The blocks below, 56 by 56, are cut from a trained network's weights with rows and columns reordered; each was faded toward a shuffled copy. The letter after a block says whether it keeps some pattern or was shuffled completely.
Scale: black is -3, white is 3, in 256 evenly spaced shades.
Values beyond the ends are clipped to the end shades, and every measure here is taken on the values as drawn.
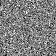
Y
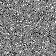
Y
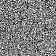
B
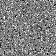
Y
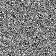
Y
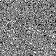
B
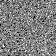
Y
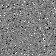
Y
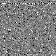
B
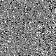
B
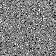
Y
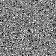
B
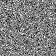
Y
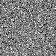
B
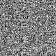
B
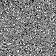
B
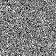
B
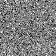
Y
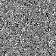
B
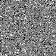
B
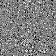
B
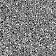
B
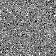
B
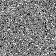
Y
